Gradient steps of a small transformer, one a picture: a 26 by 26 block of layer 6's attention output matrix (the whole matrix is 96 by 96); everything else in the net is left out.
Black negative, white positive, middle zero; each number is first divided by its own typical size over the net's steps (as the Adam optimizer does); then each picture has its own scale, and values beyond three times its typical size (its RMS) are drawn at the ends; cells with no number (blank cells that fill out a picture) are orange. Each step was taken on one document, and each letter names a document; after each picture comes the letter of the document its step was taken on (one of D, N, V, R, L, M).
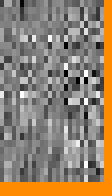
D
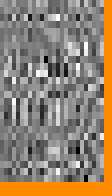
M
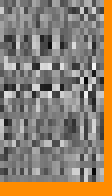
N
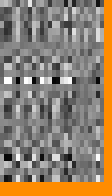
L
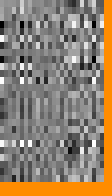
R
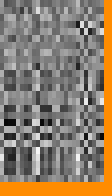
N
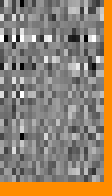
D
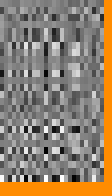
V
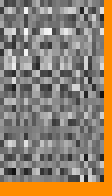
N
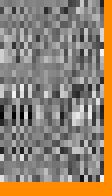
R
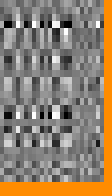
L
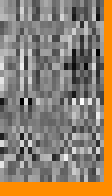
R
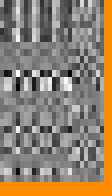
L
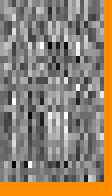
M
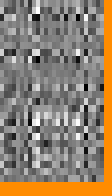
N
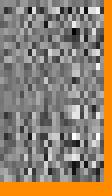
R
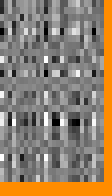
V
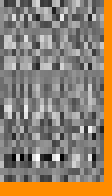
N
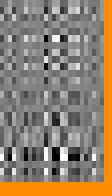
V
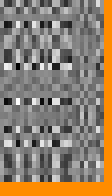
L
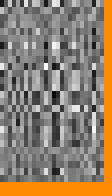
V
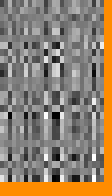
V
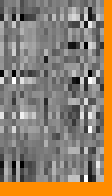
D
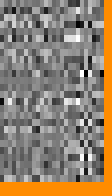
N
